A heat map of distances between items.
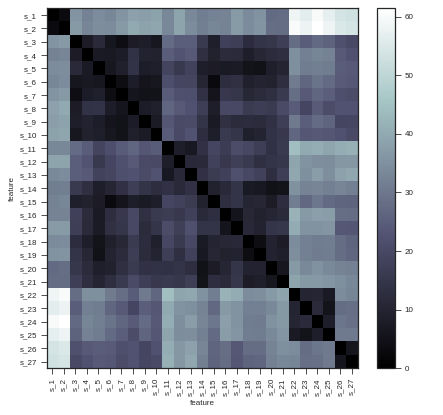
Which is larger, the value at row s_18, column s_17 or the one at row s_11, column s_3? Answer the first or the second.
the second
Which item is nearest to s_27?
s_26
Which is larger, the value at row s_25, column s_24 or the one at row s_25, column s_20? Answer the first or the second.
the second
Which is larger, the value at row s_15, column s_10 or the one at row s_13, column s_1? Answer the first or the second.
the second
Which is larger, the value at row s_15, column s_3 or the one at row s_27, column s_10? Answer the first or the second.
the second
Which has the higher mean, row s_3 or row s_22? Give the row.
s_22
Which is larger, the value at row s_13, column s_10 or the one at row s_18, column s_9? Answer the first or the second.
the first
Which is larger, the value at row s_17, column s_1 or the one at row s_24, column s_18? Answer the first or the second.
the first
